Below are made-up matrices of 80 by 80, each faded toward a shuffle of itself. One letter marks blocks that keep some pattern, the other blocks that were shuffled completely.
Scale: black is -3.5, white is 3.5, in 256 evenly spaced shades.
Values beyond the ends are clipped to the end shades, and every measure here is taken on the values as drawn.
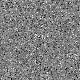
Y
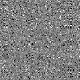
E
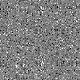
E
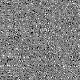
E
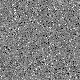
Y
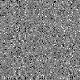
E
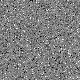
Y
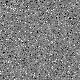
Y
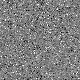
Y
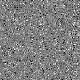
E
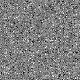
E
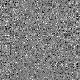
E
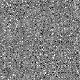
E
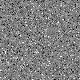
Y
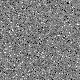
Y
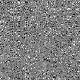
E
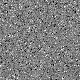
Y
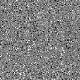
E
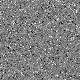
Y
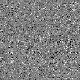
E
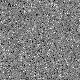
Y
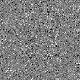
E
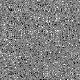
E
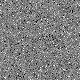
Y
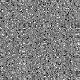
E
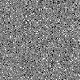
E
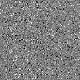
E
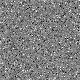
Y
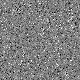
Y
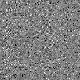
E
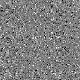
E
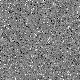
Y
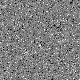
Y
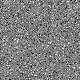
Y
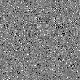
E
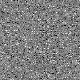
E
